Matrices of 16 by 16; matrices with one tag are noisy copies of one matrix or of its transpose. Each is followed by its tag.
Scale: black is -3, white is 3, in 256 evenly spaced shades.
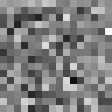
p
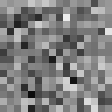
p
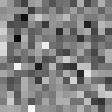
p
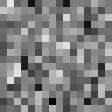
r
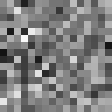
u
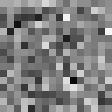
p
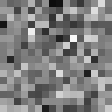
u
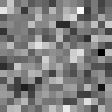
r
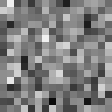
r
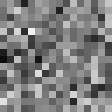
u
